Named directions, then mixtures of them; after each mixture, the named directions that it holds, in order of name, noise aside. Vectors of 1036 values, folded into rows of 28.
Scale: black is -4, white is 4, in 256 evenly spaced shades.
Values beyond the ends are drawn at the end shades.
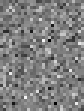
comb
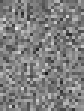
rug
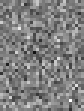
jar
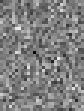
jar, rug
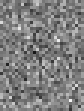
jar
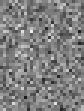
comb, rug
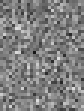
jar, rug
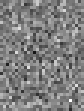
jar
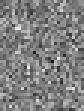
jar, rug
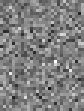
comb, jar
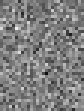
rug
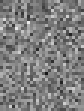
rug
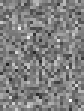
jar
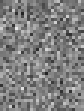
rug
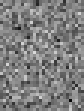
jar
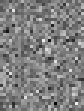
comb, rug
